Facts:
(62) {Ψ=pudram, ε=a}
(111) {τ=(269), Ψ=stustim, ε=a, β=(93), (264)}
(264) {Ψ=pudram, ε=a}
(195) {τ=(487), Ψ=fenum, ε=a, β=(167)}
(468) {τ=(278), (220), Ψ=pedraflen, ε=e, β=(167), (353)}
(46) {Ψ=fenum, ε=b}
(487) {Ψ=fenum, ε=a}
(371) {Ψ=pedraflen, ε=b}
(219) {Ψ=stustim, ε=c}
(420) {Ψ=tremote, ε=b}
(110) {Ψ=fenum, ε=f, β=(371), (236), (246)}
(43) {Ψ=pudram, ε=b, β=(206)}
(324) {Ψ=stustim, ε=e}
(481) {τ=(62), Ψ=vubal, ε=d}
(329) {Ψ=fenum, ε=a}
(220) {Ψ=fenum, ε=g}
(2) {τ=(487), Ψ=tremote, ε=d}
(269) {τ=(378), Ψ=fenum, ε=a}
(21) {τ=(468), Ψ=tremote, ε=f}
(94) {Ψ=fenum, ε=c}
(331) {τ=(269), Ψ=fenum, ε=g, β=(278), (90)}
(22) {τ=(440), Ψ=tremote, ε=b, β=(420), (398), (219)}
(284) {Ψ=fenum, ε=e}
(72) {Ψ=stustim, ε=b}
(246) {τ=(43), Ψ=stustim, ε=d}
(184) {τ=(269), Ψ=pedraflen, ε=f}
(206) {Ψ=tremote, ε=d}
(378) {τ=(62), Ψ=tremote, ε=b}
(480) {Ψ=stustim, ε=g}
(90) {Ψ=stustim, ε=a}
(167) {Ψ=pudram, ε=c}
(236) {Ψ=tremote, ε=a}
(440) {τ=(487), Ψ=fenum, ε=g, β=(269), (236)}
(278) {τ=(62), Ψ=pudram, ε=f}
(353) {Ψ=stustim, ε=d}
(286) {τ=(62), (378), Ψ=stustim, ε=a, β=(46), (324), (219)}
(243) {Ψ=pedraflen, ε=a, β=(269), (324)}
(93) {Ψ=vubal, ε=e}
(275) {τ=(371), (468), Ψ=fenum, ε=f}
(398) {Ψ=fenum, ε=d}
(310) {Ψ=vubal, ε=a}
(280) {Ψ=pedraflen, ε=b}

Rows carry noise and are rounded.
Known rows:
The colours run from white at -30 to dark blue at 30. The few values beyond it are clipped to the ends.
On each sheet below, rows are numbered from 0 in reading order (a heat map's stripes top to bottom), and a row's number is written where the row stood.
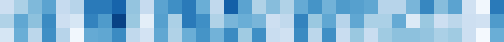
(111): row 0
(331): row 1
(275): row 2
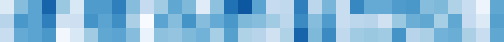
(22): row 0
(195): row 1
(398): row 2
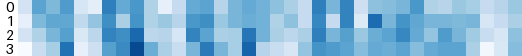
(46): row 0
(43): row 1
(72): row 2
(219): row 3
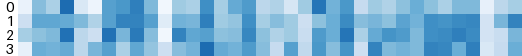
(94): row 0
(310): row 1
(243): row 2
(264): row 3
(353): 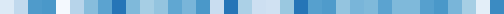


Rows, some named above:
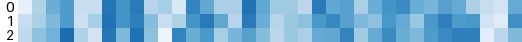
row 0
(72)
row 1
(90)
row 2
(243)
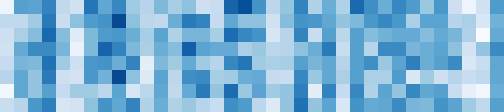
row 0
(378)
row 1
(480)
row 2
(21)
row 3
(93)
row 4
(236)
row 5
(331)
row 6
(278)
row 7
(206)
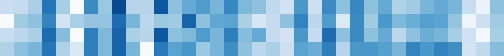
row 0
(184)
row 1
(167)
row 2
(184)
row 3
(243)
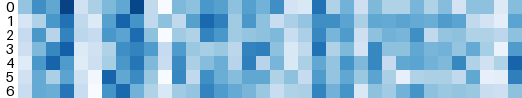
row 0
(440)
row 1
(324)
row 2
(220)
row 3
(2)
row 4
(481)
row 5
(269)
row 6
(284)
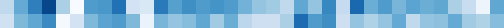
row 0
(468)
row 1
(398)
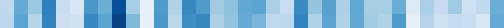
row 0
(331)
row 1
(331)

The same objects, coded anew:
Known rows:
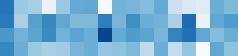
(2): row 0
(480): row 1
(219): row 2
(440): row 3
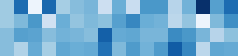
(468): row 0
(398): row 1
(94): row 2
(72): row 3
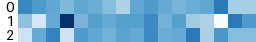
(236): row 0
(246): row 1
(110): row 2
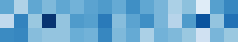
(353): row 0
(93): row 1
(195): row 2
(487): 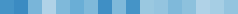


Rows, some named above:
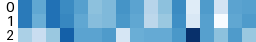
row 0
(331)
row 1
(331)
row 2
(43)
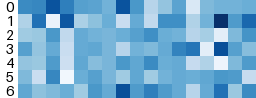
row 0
(269)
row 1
(468)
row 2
(398)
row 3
(21)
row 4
(398)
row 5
(378)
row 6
(324)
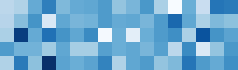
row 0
(481)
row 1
(46)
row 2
(184)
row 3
(220)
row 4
(310)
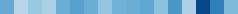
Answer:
(278)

